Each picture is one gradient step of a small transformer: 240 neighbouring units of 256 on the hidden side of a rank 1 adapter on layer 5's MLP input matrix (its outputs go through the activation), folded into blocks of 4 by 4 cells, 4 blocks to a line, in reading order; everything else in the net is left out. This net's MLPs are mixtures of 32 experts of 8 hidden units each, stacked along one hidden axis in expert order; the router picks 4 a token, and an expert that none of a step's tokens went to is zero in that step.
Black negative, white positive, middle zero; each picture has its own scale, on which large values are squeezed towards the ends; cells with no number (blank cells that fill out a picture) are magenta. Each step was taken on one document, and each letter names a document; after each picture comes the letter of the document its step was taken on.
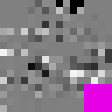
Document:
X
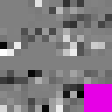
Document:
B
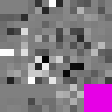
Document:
X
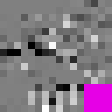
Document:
B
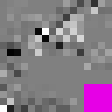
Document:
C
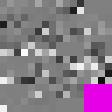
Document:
X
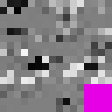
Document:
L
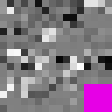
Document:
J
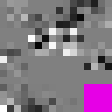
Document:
C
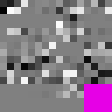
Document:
L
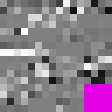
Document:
J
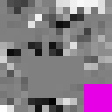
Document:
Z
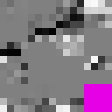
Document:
C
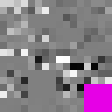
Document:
J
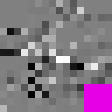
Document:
X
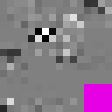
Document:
C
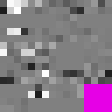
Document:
L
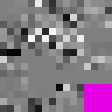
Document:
C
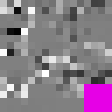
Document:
L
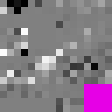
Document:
L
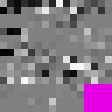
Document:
L
